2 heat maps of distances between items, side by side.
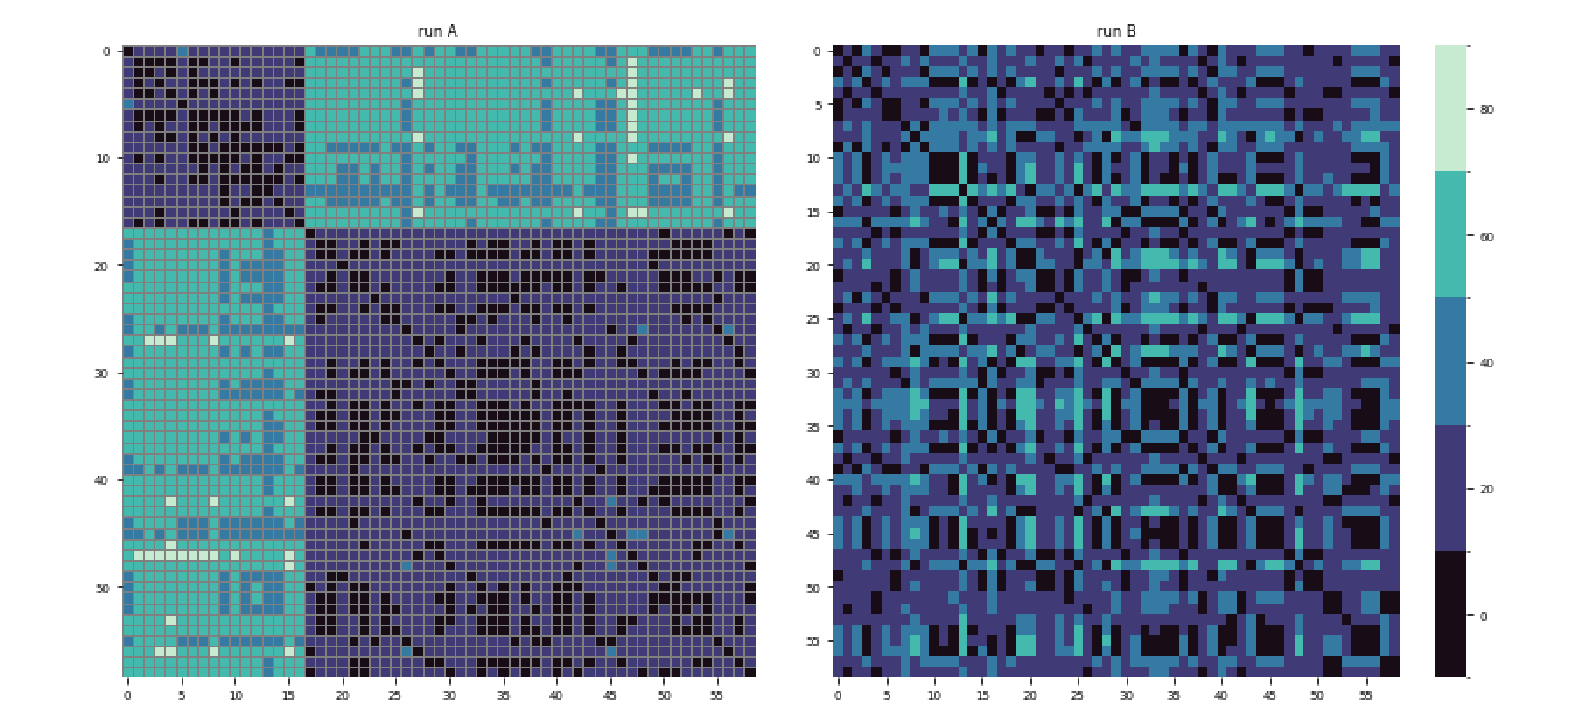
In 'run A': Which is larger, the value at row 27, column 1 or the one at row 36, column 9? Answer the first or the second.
the first
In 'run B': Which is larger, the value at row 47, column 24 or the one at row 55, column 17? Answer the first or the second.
the second
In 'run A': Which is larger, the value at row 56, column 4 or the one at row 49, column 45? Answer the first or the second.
the first
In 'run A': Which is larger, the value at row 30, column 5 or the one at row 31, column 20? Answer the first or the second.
the first
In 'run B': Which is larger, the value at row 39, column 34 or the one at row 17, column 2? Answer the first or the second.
the first
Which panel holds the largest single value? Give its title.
run A
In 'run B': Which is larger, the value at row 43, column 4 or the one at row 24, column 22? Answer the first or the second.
the first
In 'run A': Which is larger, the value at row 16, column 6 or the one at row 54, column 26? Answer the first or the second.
the second
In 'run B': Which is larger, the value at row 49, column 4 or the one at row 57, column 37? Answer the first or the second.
the second
